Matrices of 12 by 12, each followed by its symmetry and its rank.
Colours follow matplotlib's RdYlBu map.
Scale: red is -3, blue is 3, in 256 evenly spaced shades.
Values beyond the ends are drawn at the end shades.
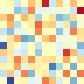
antisymmetric, full rank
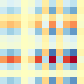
neither, rank one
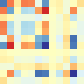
symmetric, rank two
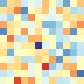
neither, full rank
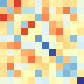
symmetric, full rank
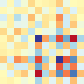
symmetric, rank two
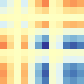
symmetric, rank one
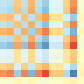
symmetric, rank one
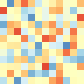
antisymmetric, full rank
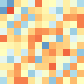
symmetric, full rank
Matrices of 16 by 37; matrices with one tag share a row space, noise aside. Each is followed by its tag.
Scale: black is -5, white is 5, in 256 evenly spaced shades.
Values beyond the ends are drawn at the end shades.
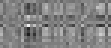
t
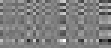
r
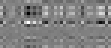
t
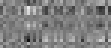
t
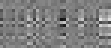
r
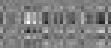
t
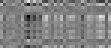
t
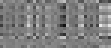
r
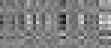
r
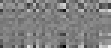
r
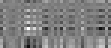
t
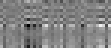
t
